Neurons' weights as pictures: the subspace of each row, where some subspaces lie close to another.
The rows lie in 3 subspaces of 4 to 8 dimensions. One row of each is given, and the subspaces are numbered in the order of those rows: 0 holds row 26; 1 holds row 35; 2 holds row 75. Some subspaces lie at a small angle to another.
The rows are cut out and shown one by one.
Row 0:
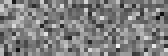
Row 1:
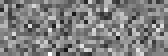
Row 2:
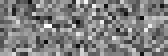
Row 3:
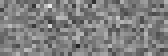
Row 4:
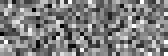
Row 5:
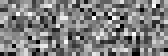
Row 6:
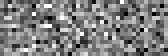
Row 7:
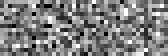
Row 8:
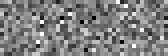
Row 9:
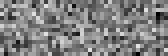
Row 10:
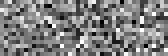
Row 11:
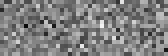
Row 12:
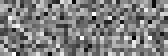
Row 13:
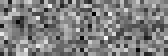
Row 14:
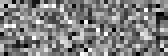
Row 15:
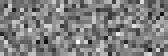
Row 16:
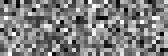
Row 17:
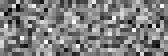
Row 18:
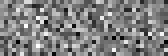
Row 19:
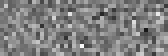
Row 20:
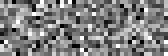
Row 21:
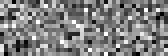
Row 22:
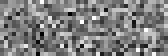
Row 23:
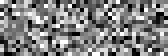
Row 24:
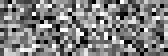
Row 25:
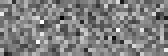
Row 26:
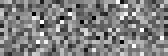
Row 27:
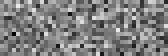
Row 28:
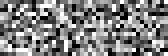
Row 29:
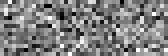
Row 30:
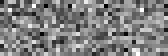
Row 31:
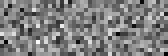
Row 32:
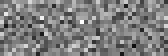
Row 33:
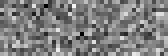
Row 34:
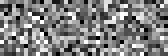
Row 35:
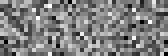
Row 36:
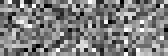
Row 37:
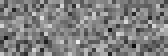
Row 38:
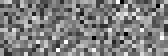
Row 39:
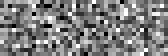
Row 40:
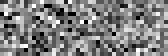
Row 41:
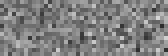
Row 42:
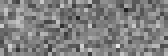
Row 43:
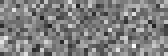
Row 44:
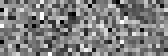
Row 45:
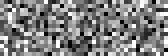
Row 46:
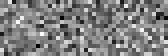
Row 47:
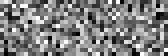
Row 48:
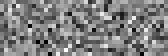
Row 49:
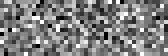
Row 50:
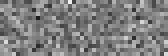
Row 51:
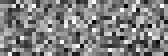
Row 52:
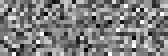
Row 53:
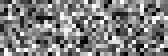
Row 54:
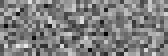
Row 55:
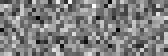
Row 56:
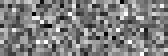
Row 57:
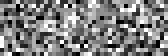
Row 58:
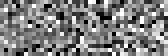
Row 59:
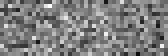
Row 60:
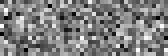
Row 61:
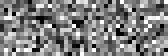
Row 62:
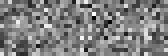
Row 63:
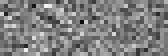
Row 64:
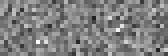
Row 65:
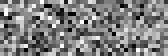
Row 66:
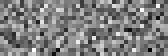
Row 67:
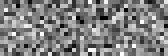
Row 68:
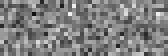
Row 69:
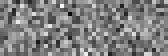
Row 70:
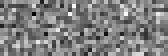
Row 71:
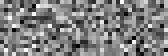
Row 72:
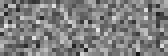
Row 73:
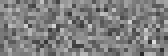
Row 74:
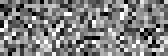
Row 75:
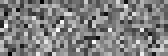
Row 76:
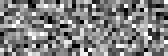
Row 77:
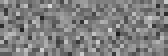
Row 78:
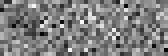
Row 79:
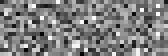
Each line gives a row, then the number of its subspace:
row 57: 2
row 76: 0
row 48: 2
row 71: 1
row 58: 2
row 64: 1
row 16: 2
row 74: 2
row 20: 1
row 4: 1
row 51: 2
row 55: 2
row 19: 2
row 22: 2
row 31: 1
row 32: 2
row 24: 0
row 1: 2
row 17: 2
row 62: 1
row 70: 0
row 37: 1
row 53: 2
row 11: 2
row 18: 2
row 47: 1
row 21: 2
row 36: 1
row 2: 1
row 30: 1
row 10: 2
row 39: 0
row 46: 0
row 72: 2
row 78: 2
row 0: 2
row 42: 2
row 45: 1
